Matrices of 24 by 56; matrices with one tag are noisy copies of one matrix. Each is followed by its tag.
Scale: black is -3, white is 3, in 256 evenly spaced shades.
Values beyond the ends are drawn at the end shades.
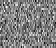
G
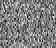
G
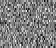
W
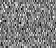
G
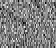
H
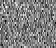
G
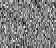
H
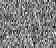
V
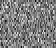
G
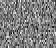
V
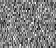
W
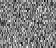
W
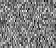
W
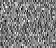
G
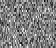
W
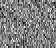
H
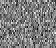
V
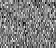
H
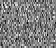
G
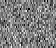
W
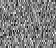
V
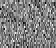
H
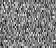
G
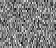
W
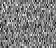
G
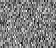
W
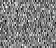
G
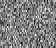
W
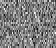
V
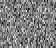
W
